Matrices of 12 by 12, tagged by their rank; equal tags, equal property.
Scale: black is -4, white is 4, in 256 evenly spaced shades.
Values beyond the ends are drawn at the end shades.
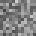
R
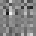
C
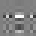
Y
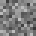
R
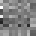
C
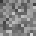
R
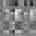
C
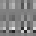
Y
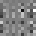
C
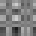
Y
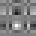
Y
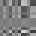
Y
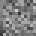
R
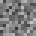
R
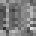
C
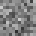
R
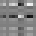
Y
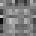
C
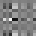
Y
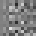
C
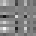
Y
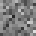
R
